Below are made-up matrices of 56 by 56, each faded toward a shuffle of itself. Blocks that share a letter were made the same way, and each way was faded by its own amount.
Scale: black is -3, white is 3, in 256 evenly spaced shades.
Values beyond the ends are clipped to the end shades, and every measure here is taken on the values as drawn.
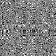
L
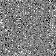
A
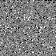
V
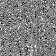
A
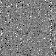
A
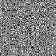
L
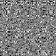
L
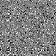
L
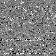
V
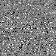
V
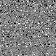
V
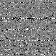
V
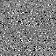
V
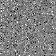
A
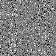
A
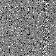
A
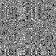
L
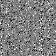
A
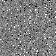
A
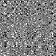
L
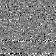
V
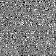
V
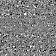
V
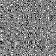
L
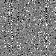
A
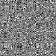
L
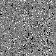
A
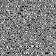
V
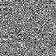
L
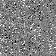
A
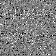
V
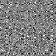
L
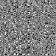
L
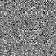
L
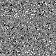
V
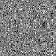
L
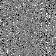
A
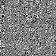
A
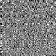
L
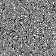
A
